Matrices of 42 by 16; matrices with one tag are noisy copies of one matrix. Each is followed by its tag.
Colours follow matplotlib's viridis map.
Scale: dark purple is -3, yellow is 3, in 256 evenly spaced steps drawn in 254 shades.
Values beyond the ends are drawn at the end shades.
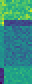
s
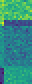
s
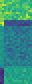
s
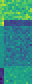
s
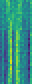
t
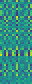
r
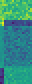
s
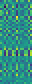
r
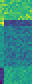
s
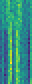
t
